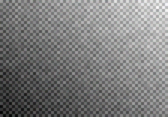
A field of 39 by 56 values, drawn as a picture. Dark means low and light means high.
Ninth with the lowest average: bottom left. Slope: up to the top right. Grain: checkered. Odd rows or columns: none. Ninth with the highest average: top right.
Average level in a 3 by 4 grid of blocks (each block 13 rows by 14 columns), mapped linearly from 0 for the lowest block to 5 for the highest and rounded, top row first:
2 3 4 5 | 1 2 3 4 | 0 1 2 3
